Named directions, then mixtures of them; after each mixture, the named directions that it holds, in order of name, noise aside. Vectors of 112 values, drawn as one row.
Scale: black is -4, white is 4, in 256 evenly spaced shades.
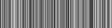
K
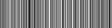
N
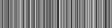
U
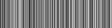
K, N, U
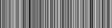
K, N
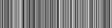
K, N, U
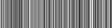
K, N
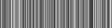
K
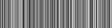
K, N, U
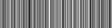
N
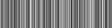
K, U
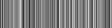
K, N, U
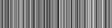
U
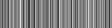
N, U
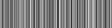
U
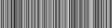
K
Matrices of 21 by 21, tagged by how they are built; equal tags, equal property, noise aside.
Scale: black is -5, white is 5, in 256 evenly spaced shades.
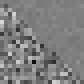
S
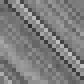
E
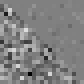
S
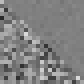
S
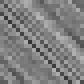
E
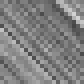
E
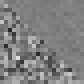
S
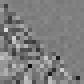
S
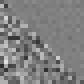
S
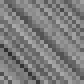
E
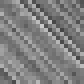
E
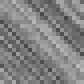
E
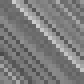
E
